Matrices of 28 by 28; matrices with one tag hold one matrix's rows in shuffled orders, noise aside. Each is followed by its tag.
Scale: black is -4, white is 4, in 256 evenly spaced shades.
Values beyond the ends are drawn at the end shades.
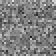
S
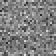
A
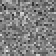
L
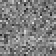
A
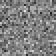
A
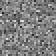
L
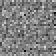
S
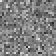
L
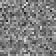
A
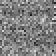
S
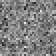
A
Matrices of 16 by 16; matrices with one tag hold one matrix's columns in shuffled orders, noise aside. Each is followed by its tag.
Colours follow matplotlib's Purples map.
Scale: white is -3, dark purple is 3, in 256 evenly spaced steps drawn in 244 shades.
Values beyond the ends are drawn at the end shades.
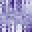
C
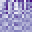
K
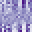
C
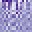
K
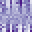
C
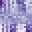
C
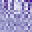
K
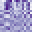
K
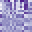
K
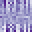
C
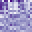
K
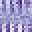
C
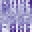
C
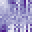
C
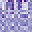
K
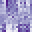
C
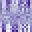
C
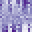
C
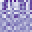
K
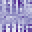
C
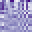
K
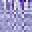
K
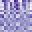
K
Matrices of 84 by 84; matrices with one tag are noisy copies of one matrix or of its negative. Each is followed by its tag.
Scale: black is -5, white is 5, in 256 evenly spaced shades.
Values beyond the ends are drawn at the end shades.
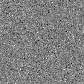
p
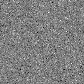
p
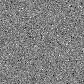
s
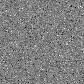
s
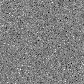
p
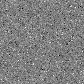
s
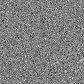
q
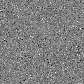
q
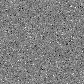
s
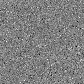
q
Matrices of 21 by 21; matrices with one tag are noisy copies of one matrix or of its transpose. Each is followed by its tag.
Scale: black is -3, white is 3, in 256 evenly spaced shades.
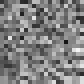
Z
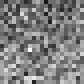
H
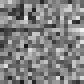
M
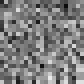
Z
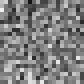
M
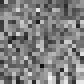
Z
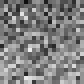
H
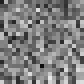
Z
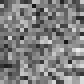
Z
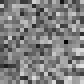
Z
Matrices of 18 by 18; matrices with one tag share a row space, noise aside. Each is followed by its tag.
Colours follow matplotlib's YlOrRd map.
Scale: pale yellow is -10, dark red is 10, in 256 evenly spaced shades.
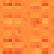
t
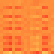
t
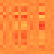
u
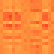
t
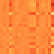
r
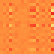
r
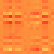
t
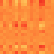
u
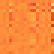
r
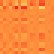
u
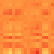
t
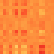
u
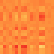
u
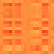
t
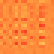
u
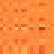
u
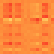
t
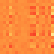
r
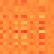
u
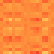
t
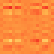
t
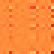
r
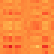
t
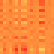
u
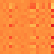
r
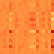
r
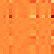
r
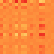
u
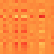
u
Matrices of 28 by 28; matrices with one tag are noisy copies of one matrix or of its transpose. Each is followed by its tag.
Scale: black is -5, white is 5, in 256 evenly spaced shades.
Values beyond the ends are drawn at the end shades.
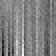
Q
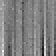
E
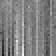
Q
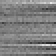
E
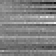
Q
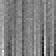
E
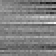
Q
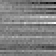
Q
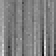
E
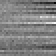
Q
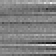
E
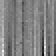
E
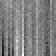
Q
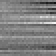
Q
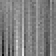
Q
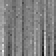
E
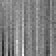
Q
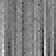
E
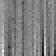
E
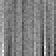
E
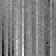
Q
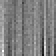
E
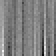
E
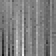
Q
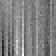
Q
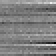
E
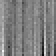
E
